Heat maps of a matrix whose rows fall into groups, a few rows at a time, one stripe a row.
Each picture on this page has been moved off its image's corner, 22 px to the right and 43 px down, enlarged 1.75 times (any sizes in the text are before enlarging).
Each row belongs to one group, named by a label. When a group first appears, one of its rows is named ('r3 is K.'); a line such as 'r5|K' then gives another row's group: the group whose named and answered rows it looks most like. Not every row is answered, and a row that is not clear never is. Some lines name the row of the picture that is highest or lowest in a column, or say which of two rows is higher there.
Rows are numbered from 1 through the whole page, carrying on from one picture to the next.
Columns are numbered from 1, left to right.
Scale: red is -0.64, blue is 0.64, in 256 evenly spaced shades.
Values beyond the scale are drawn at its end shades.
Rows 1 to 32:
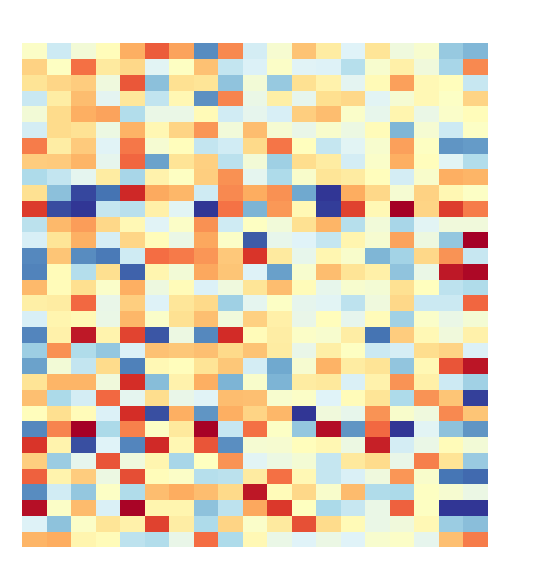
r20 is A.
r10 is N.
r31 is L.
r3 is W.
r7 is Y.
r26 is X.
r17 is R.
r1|L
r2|R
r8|W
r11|N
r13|R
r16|Y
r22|W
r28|Y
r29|A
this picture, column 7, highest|27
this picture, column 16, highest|25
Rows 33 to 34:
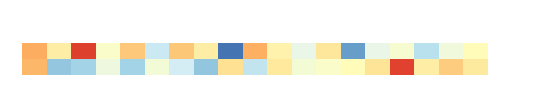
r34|N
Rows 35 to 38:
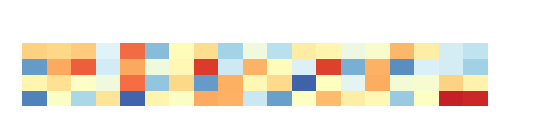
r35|W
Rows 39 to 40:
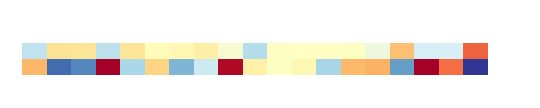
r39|R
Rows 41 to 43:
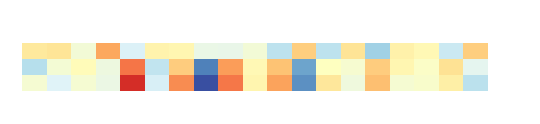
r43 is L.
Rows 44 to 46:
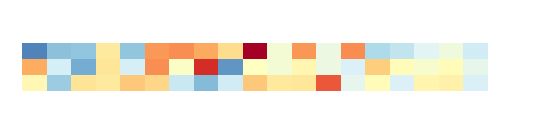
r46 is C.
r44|A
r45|X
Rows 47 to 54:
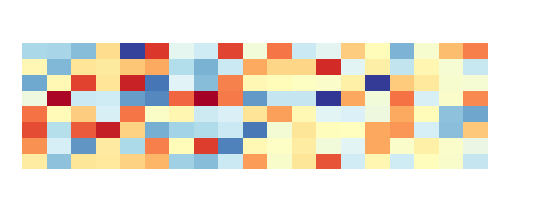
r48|C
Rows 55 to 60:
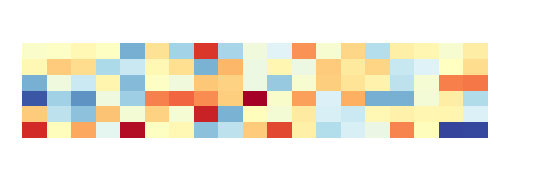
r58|A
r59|X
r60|Y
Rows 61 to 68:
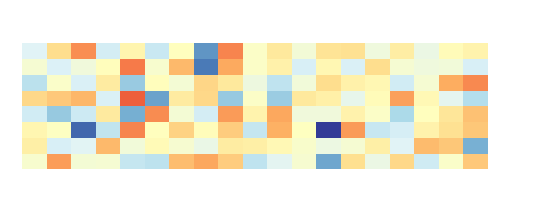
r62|L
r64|W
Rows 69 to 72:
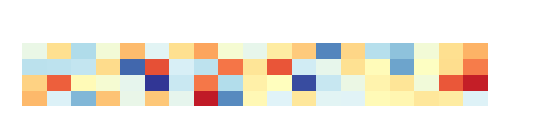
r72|X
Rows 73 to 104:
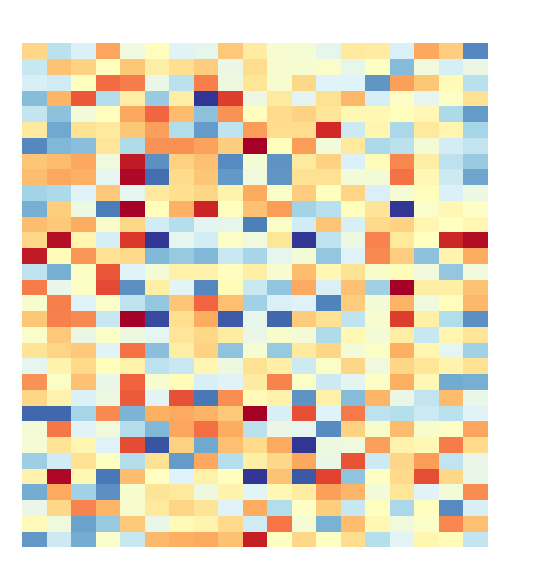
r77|L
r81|W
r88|N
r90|W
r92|W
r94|Y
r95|L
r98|L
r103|N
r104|A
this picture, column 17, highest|86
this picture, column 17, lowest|100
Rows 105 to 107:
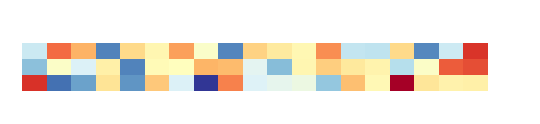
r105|R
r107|N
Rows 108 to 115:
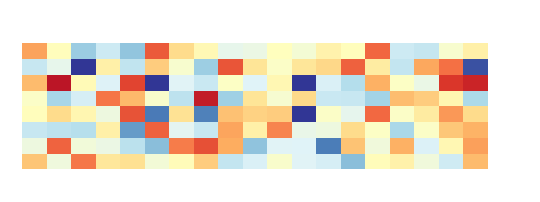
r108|X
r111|X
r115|R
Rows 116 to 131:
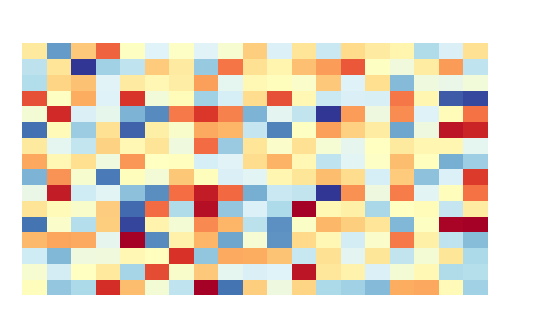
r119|Y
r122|X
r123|Y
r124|R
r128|W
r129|L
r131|X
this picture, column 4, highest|124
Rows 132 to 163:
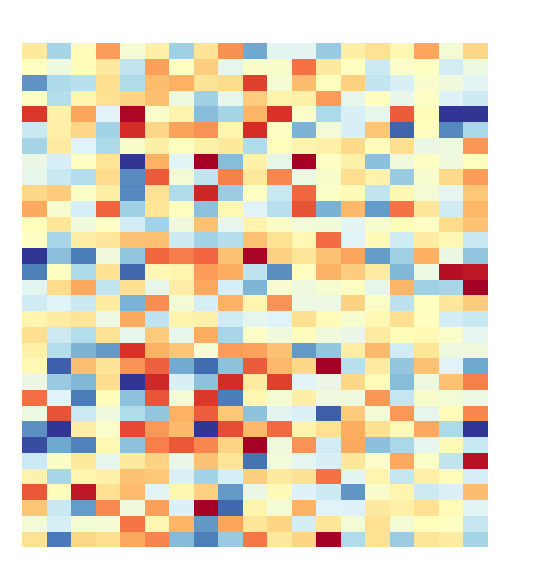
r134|A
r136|Y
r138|R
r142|N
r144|C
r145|A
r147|R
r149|W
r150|X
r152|C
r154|X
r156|L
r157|A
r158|R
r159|C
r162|L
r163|C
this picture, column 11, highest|146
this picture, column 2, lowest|155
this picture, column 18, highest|136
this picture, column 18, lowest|146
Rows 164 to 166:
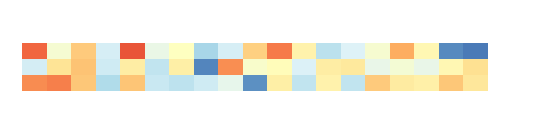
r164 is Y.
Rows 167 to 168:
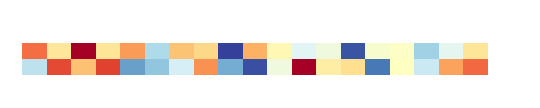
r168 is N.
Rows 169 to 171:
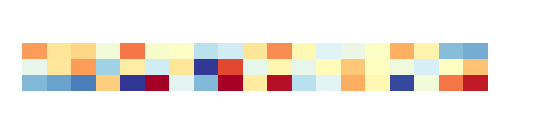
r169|Y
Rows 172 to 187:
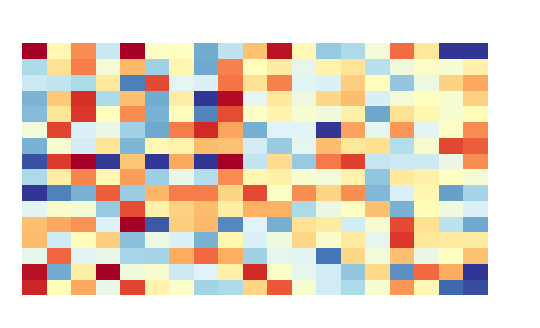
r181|A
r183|W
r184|N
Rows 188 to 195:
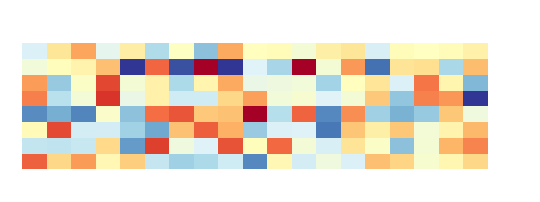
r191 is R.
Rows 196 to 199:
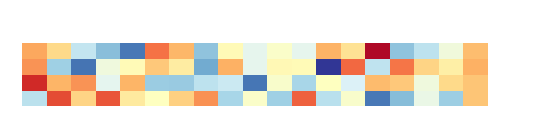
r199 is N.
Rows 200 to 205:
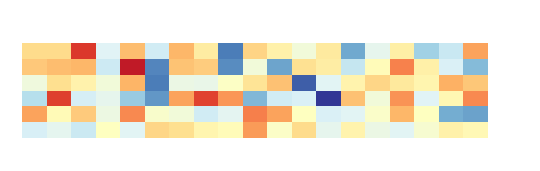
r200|R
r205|A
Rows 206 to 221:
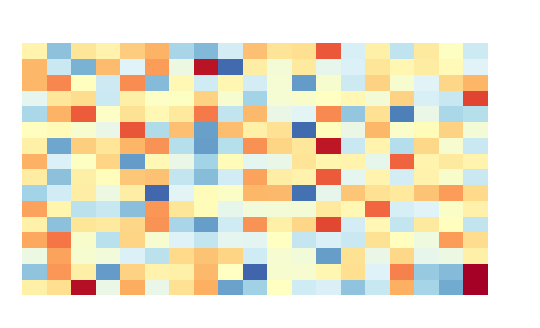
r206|C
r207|X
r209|R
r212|C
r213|N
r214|C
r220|R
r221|R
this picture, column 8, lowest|207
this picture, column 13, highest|219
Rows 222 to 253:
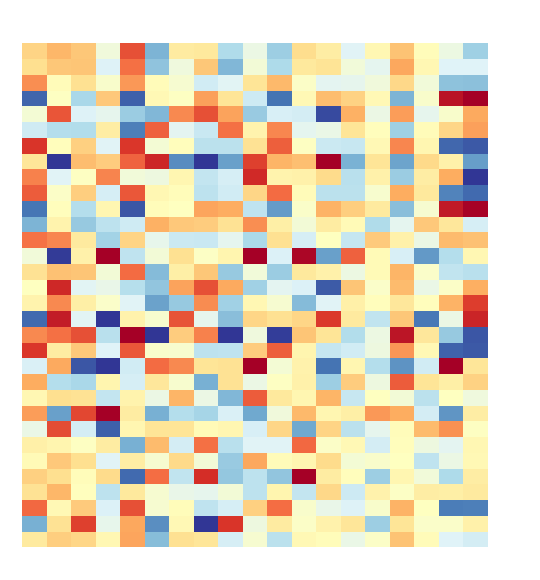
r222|W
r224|Y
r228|Y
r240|W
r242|A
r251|Y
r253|W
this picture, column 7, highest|229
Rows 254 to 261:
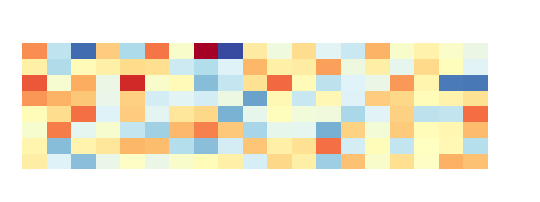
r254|X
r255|C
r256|Y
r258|R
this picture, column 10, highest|257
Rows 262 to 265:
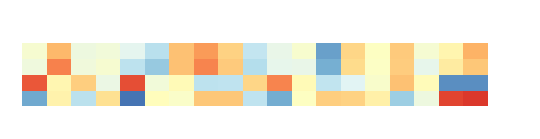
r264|Y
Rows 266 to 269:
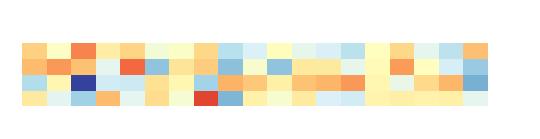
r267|W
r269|X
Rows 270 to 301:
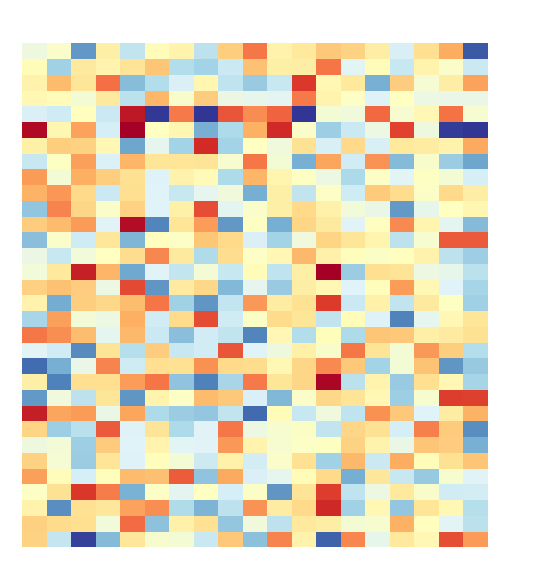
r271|C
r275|Y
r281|W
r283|L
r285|W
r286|C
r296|N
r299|C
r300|W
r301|N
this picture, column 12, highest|274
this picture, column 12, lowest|272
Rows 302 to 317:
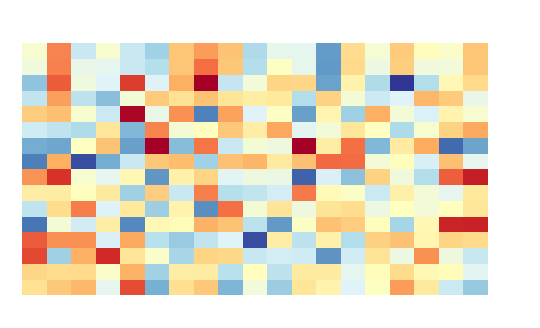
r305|A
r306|L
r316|W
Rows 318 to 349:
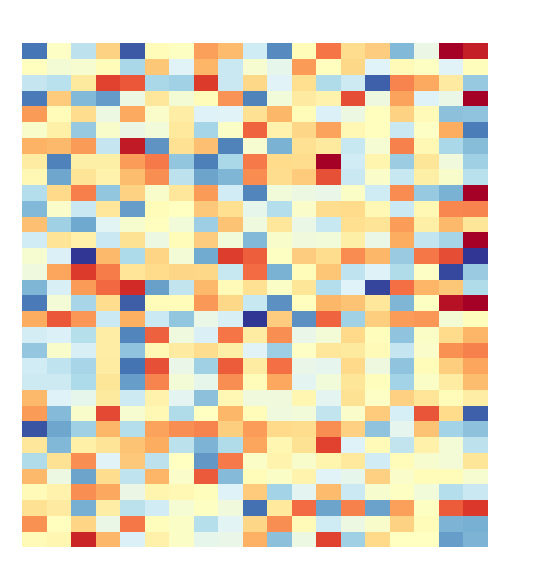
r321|R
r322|Y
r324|W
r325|C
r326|C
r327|R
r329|N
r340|N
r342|A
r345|X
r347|N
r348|Y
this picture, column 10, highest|335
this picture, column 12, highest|335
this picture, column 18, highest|332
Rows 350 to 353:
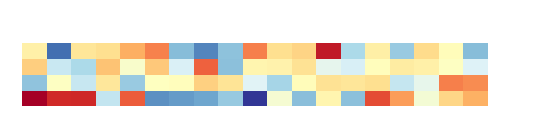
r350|C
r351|X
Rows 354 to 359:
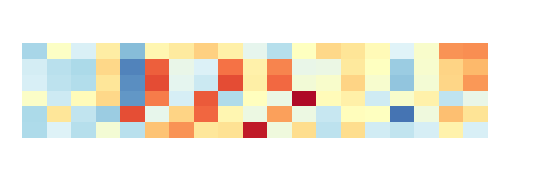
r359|A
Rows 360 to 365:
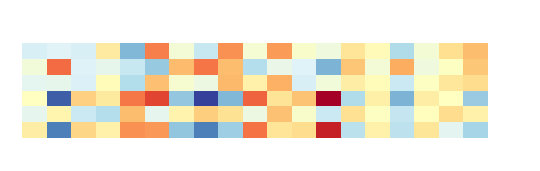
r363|C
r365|C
